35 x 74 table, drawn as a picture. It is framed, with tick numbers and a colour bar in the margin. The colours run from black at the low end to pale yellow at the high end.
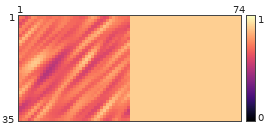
The table splits into one row of 2 panels. Panel 1,1: high, slanting up to the right. Panel 1,2: very high, flat.
